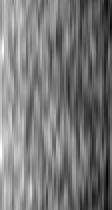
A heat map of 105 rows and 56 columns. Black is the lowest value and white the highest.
Overall the values sit about 50% of the way up the scale. Streaks run downward. Values rise toward the left.
